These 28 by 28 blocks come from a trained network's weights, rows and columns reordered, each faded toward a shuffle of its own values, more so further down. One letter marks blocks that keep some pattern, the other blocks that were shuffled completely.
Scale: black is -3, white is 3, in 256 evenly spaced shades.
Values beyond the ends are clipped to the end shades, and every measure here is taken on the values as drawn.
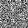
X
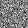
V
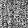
X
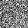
X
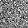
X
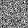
X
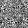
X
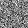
V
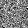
V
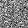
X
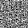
X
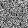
V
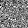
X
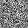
V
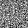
V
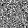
X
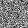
V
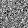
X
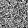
V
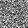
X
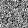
X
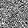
X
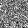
V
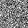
V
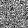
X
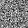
V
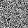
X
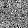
V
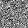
X
